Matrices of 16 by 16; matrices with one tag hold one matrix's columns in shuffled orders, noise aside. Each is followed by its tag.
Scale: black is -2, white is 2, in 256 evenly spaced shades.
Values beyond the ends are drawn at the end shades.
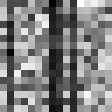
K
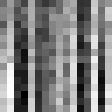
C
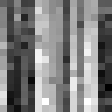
C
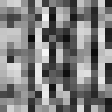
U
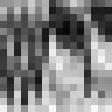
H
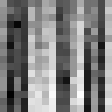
C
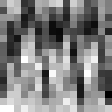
H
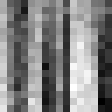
C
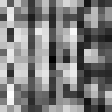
U
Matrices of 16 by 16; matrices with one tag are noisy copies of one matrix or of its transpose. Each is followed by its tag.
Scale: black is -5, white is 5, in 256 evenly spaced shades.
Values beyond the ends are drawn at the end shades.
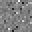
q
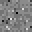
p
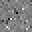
p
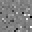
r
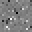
p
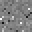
q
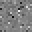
p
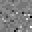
r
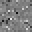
p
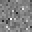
p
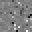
r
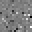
r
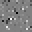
p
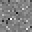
p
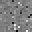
r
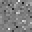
q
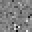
r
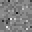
p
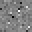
p
